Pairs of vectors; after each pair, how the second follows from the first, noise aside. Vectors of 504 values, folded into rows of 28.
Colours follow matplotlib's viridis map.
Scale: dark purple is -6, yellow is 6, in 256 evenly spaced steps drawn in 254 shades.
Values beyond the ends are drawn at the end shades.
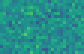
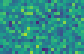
scaled up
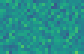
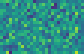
scaled up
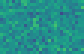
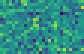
scaled up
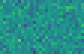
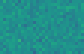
shrunk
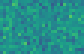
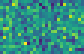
scaled up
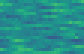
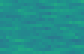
shrunk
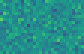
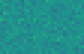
shrunk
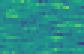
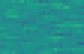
shrunk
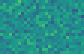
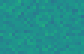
shrunk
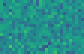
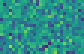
scaled up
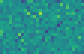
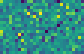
scaled up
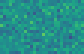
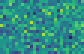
scaled up
